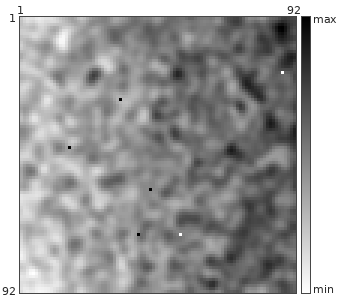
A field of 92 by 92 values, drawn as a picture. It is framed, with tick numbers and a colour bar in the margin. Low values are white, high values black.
No regular stripes run through it. Six lone cells stand out: four far higher and two far lower than their neighbours. The ninth with the lowest average is the bottom left. Values rise toward the right. The histogram is bell-shaped. The texture is blotchy.
